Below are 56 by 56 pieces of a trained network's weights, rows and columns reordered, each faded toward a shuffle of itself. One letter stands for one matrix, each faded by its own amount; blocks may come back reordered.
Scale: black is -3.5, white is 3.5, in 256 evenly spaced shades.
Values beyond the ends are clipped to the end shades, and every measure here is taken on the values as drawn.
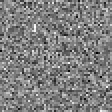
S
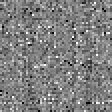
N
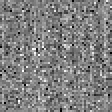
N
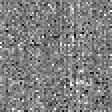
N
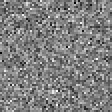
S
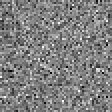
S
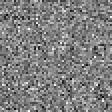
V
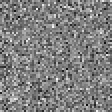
S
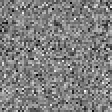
V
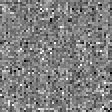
N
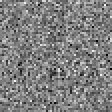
S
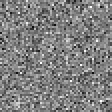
S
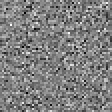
V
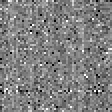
N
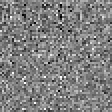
V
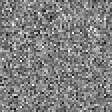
S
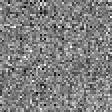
V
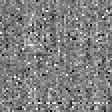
N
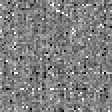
N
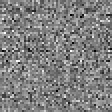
V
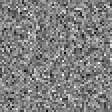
S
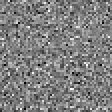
V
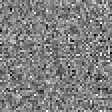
V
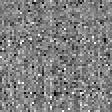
N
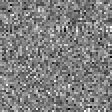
S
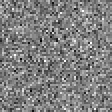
S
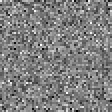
S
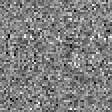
V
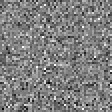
V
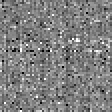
N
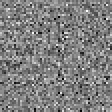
V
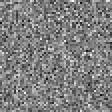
S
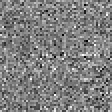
V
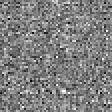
V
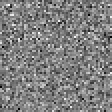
S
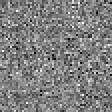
V
